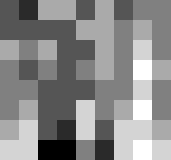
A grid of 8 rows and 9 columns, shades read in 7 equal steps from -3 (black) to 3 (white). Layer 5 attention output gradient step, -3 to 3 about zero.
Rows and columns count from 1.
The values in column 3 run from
-3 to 1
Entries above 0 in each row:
3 3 4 3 1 4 6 5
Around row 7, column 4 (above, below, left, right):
-1 -3 -1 2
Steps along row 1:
down up same down up down up same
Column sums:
2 1 -5 -9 2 1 4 16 4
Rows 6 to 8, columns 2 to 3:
1 -1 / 2 -1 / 2 -3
